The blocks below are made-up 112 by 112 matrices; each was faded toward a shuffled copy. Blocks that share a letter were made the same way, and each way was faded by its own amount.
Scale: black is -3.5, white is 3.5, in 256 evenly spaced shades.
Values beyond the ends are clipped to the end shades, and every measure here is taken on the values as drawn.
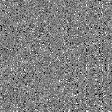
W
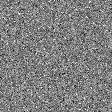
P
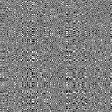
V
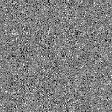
W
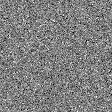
P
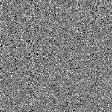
W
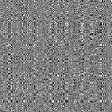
V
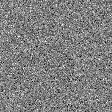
P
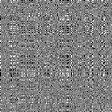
V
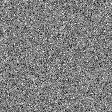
P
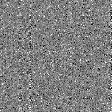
W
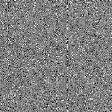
W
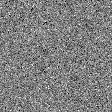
P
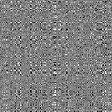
V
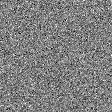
P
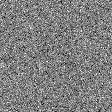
P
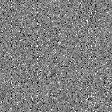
W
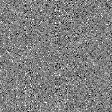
W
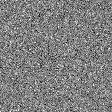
P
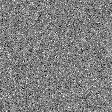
P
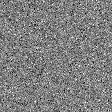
P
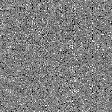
W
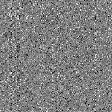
W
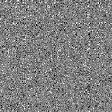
W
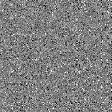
W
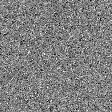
P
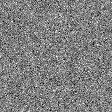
P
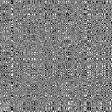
V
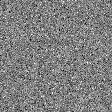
P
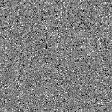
W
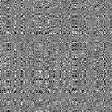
V
